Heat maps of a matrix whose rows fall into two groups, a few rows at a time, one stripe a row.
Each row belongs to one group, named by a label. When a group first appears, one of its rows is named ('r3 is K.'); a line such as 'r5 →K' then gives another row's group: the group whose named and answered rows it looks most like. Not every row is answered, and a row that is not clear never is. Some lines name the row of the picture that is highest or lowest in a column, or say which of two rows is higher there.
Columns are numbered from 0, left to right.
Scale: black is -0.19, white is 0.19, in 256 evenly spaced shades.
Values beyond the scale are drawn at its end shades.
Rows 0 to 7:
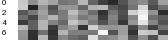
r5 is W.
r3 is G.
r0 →G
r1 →W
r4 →G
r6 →W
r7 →W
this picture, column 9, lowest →0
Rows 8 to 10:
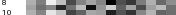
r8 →G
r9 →W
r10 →G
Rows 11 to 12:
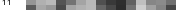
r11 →G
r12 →G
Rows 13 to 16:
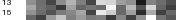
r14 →W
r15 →W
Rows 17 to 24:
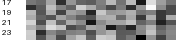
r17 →W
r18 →G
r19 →W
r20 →W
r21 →W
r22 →G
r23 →W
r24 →W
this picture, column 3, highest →22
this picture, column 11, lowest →24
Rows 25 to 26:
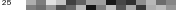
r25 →G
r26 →W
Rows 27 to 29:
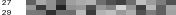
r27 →G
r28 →W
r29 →W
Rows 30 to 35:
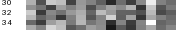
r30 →G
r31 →W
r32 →W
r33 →W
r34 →G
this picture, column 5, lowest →35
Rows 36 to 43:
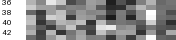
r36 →G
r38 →G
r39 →G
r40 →W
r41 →W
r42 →W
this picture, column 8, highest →41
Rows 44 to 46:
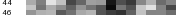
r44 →G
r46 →G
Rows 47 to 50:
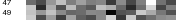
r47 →G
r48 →W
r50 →W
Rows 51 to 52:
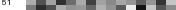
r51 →W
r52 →W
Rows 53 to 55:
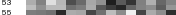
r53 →G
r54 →G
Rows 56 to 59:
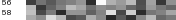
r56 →W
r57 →W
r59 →G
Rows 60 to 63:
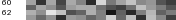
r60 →W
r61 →G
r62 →G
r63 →W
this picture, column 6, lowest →60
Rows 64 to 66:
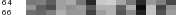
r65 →W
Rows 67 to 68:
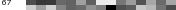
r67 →W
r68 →G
